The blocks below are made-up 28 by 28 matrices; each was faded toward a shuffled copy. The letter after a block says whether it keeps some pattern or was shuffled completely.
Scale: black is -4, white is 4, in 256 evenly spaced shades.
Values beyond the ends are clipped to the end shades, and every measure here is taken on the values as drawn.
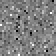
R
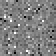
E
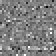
E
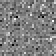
R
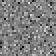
R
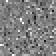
R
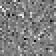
E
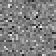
E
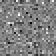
E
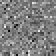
E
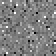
R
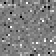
R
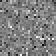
R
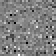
E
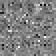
E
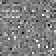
E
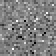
E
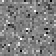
R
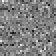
E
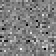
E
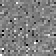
E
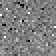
R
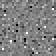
R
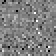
E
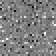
R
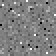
R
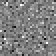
R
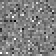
R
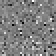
E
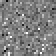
R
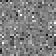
E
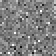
R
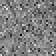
R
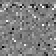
E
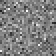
R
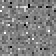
E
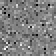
R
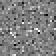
R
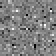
E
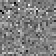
E
